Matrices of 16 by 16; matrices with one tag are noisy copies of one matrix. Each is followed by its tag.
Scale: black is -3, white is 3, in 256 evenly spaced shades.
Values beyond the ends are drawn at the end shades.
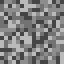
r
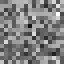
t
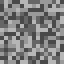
r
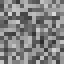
r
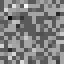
r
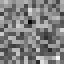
t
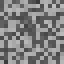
r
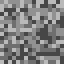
t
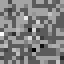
t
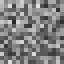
t
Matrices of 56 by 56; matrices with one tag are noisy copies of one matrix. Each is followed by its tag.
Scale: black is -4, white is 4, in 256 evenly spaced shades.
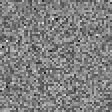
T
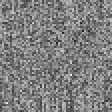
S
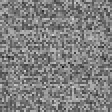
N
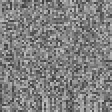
S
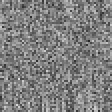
S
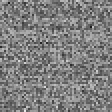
N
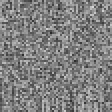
S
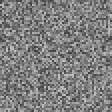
T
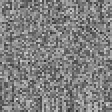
S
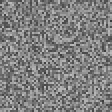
T
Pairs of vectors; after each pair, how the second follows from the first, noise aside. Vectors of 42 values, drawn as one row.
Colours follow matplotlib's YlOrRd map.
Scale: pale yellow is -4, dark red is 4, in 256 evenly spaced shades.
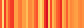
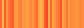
shrunk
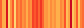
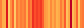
copied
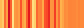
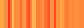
shrunk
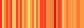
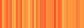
shrunk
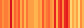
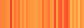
shrunk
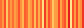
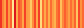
reversed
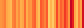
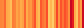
copied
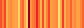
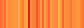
shrunk
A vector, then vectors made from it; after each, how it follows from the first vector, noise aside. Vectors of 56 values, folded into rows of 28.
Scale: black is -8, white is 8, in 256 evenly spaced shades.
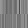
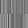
reversed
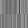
copied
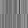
copied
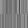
copied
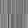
reversed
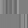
partly zeroed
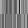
scaled up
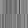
copied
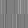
partly zeroed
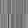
reversed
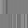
partly zeroed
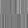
partly zeroed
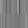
partly zeroed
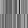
scaled up
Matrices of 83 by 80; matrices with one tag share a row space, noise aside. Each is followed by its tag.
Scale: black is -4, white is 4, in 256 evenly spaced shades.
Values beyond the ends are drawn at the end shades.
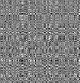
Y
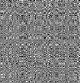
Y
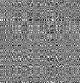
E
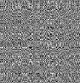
E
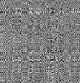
E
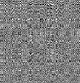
E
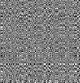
Y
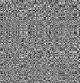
Y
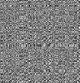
Y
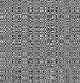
E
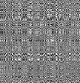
E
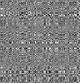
Y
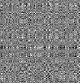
Y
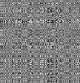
E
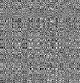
E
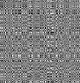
E
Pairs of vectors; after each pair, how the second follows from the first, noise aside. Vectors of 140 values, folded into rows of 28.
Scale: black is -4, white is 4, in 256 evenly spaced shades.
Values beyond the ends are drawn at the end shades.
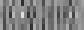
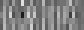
negated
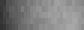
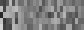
sign-scrambled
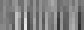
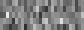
shuffled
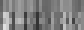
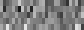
shuffled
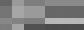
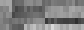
negated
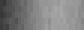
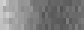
negated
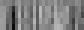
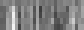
negated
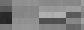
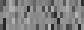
shuffled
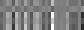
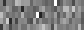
shuffled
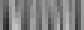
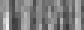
negated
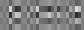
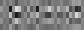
negated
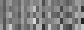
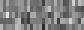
shuffled
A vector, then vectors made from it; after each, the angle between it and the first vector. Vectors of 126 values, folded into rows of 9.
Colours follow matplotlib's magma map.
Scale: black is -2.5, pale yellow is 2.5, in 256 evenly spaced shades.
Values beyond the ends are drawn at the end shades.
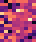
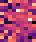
nearly parallel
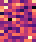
partly opposed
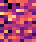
nearly parallel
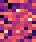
nearly parallel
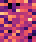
nearly parallel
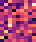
partly aligned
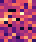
orthogonal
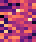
nearly parallel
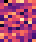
partly aligned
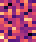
partly aligned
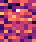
nearly parallel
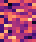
nearly parallel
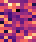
nearly opposite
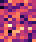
partly aligned
